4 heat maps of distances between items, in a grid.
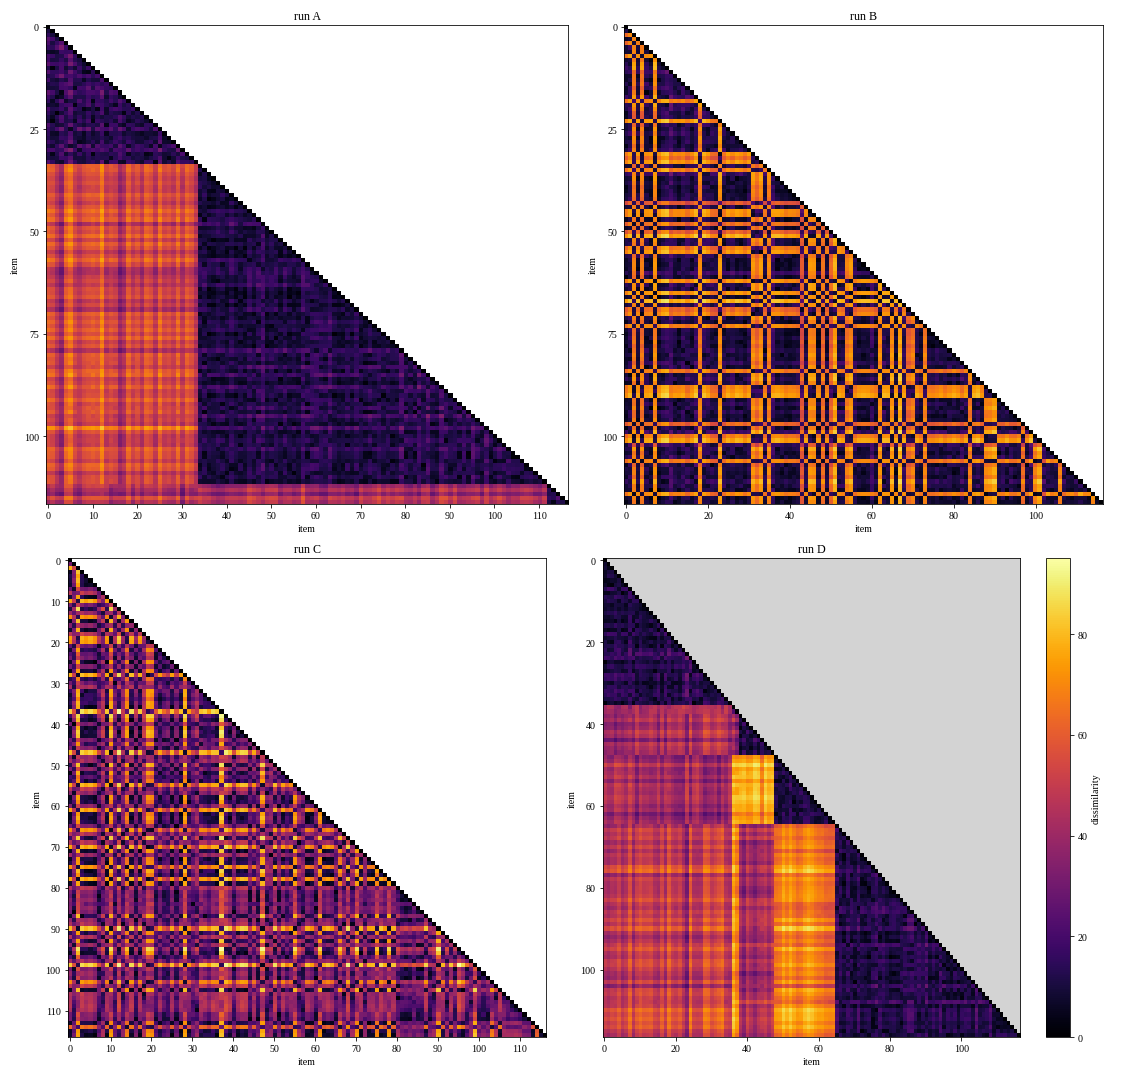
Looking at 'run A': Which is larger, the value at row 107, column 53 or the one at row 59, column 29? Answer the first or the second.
the second
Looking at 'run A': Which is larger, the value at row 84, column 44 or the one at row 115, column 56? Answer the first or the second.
the second
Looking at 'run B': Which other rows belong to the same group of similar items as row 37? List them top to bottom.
0, 1, 3, 5, 6, 8, 9, 10, 11, 12, 13, 14, 15, 16, 17, 19, 20, 21, 22, 24, 25, 26, 27, 28, 29, 30, 34, 36, 38, 39, 40, 41, 42, 44, 47, 49, 52, 53, 56, 57, 58, 59, 60, 61, 63, 64, 66, 68, 71, 72, 74, 75, 76, 77, 78, 79, 80, 81, 82, 83, 85, 86, 87, 91, 92, 93, 94, 95, 96, 98, 99, 102, 103, 104, 105, 107, 108, 109, 110, 111, 112, 113, 115, 116
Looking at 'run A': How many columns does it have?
117
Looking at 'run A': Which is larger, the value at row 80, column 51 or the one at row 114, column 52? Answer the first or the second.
the second
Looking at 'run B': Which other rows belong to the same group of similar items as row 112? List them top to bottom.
0, 1, 3, 5, 6, 8, 9, 10, 11, 12, 13, 14, 15, 16, 17, 19, 20, 21, 22, 24, 25, 26, 27, 28, 29, 30, 34, 36, 37, 38, 39, 40, 41, 42, 44, 47, 49, 52, 53, 56, 57, 58, 59, 60, 61, 63, 64, 66, 68, 71, 72, 74, 75, 76, 77, 78, 79, 80, 81, 82, 83, 85, 86, 87, 91, 92, 93, 94, 95, 96, 98, 99, 102, 103, 104, 105, 107, 108, 109, 110, 111, 113, 115, 116
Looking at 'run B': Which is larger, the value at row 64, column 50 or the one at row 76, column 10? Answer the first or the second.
the first
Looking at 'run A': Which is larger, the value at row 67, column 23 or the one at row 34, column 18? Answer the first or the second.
the second
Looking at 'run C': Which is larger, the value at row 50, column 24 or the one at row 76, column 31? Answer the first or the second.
the second
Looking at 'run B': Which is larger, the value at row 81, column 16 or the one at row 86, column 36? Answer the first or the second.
the second
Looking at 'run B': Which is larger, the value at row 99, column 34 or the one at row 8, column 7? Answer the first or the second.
the second
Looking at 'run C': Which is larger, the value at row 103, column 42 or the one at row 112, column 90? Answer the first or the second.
the first
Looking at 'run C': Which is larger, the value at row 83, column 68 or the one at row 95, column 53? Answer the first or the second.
the first
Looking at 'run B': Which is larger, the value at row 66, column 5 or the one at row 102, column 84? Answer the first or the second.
the second
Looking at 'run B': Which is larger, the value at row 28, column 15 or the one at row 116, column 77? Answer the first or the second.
the first
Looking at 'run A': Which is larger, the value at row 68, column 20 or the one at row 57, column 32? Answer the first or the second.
the second
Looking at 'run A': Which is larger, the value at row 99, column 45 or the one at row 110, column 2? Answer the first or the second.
the second
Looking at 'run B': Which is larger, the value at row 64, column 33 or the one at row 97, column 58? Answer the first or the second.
the first
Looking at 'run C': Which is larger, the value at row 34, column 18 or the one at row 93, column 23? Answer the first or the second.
the first
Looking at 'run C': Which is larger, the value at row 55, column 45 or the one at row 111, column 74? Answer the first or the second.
the first
